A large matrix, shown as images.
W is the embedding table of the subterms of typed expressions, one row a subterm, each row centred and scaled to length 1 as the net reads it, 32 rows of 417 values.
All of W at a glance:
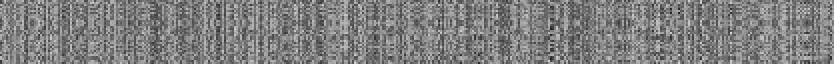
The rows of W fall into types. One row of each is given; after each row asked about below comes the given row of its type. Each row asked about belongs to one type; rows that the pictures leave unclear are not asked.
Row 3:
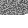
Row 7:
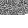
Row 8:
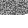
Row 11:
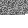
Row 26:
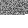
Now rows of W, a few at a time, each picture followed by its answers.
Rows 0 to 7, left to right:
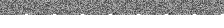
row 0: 11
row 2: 7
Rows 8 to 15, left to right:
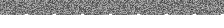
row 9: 3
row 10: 11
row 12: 11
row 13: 3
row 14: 8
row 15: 7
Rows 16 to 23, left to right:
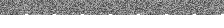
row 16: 7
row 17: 8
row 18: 26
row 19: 26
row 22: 3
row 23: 11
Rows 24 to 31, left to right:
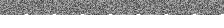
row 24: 3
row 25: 8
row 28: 8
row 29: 8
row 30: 3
